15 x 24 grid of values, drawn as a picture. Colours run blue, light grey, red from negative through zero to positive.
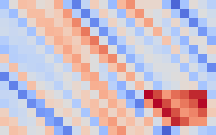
Ninth with the highest average: bottom right. Odd patch: higher, in the bottom right. Average level on the scale: 50%. Grain: diagonal, down to the right. Mirror symmetry: none.
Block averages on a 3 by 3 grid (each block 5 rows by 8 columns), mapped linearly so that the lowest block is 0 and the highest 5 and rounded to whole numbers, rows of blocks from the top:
210 / 020 / 025
